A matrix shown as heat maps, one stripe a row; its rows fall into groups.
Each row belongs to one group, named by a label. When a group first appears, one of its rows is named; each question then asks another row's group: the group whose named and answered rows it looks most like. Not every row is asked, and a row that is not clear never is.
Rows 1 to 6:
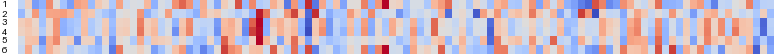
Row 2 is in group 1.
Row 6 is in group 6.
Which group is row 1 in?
6
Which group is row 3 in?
6
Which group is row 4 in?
6
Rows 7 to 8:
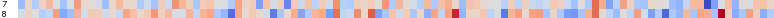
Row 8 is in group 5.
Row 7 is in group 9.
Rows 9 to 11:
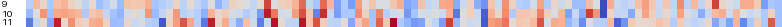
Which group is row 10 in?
1
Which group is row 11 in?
1
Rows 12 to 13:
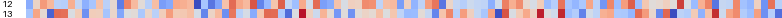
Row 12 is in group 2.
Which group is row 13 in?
1
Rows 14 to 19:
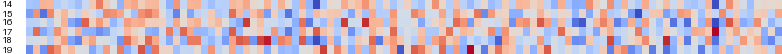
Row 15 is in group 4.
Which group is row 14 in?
2
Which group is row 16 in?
5
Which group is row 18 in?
6
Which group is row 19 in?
4
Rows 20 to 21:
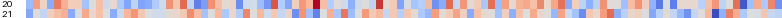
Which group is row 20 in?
1
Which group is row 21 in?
9
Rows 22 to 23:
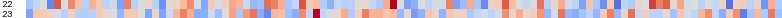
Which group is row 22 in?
1
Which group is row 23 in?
2
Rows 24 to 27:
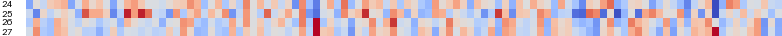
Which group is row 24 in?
9
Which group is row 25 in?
5
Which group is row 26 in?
6
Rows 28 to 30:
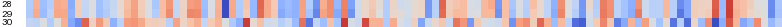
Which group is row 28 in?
9
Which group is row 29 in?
9
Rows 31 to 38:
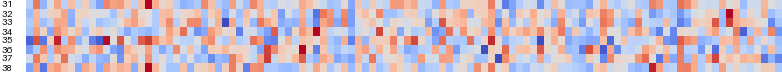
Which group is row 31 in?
4
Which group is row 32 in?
9
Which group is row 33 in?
9
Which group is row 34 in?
1
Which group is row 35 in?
4
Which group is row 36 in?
1
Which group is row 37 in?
6
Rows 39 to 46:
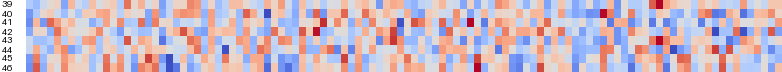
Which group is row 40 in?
2
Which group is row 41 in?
4
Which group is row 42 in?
1
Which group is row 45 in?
4
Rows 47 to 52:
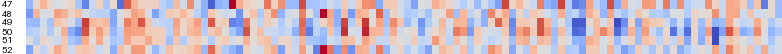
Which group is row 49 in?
5
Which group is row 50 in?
5
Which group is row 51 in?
5
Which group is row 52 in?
9
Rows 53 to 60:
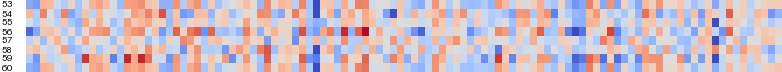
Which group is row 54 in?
5
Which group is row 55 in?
5
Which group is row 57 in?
9
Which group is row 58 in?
6
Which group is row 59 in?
5
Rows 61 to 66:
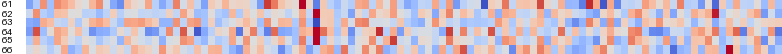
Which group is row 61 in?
1
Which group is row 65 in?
6
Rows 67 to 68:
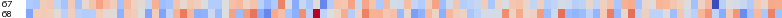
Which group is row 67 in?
2
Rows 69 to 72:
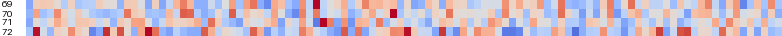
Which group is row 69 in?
2
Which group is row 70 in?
9
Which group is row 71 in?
9
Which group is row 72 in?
4
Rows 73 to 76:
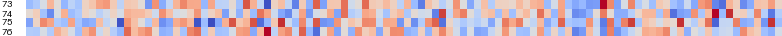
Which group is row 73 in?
2
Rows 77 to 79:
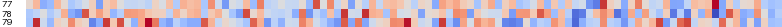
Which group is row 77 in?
6
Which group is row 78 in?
5
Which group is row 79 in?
4
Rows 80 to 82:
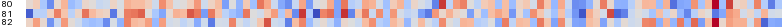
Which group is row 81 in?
9
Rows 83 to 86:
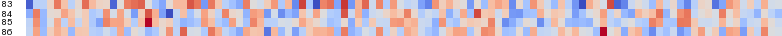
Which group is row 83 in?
9
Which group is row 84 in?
4
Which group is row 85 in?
4
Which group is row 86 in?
9
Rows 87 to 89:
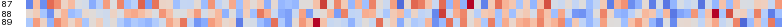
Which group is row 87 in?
4
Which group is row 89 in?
1
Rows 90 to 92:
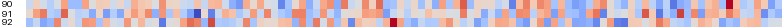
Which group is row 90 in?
5
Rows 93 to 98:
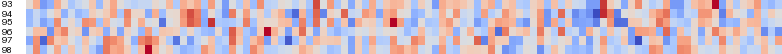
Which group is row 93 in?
6
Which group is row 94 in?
2
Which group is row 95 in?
6
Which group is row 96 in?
1
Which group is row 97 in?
4
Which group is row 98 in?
4
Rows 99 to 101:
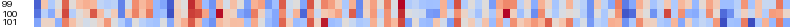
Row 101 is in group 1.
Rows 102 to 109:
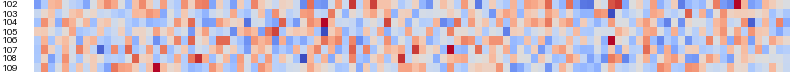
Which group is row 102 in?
2
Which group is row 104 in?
1
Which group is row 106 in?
9
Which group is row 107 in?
4
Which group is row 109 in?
4
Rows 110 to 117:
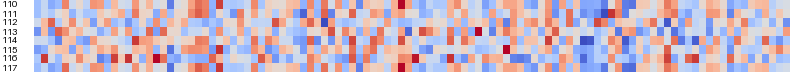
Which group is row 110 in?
6
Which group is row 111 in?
2
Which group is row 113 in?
4
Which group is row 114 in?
5
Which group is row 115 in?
2
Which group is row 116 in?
4
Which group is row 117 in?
6
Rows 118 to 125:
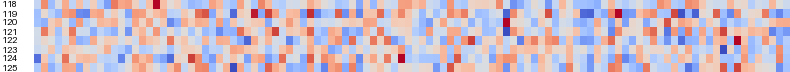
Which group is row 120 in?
2
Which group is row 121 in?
6
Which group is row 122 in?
5
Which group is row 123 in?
1
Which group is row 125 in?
9
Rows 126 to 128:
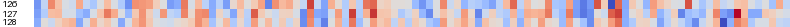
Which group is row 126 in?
2
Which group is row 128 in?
9
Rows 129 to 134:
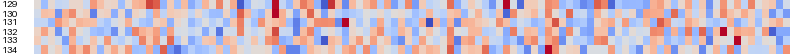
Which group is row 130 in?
1
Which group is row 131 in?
4
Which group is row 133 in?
5
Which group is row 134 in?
4
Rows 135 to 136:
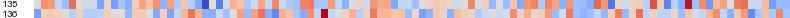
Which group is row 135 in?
5
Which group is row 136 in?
2
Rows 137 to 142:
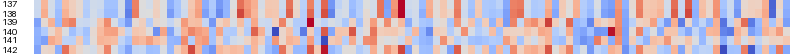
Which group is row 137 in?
6
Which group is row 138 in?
6
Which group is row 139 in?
1
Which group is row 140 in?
2
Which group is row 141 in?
2
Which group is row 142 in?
1
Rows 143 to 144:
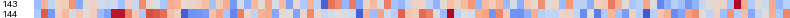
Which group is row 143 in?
9
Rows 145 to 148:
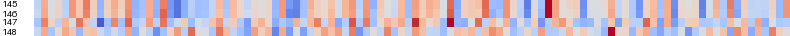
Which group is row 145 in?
4
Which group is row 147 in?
4
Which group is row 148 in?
9
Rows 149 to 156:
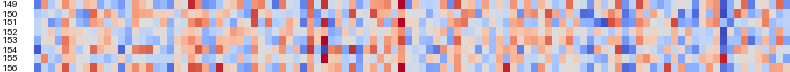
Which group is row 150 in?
5
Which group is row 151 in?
6
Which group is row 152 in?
1
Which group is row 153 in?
1
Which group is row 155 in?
6
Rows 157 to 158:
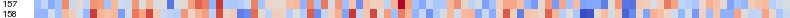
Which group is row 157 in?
6
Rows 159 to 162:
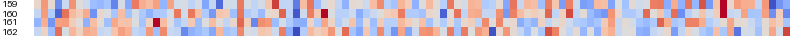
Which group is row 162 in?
4
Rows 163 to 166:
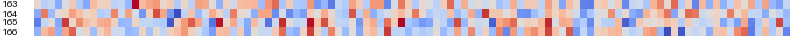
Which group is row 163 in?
5
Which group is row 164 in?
4
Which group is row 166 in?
1
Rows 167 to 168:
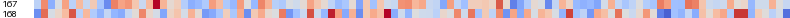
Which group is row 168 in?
9
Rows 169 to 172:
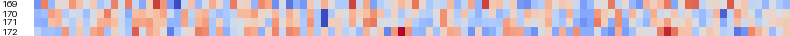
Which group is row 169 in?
4
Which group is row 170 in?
2
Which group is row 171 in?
2
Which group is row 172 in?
6
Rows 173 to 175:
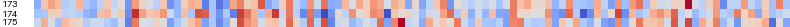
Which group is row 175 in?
6
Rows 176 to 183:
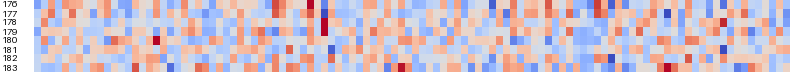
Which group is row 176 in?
1
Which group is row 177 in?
1
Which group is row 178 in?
6
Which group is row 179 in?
2
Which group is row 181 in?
2
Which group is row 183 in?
6
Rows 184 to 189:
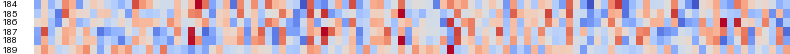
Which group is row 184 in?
9
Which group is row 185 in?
1
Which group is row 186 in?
5
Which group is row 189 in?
4
